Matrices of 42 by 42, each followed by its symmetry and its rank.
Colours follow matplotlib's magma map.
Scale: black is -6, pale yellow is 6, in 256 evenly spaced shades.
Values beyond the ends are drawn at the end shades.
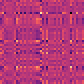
neither, rank two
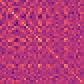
symmetric, rank five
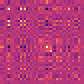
symmetric, rank three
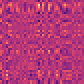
neither, rank three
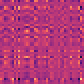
neither, rank two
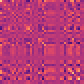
symmetric, rank three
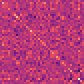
symmetric, rank five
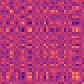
symmetric, rank three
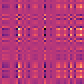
neither, rank one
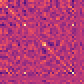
symmetric, rank five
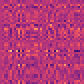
neither, rank three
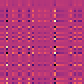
neither, rank one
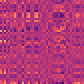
neither, rank three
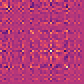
symmetric, rank three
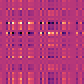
neither, rank one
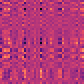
neither, rank two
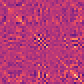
symmetric, rank five
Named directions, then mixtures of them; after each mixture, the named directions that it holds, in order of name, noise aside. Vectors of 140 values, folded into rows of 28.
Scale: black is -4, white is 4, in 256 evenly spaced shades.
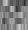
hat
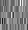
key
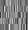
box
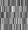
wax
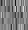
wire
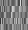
key, wax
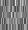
key, wire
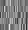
box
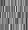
box, wire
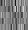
wire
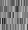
hat, key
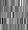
key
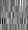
key
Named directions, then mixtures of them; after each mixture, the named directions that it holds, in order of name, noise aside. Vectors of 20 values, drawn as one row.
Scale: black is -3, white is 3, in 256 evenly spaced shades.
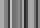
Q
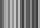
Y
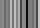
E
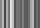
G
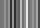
E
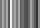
G, Q, Y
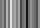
E, G, Y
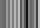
E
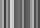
G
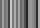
E, Q, Y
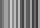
Y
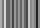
G, Q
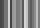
Q
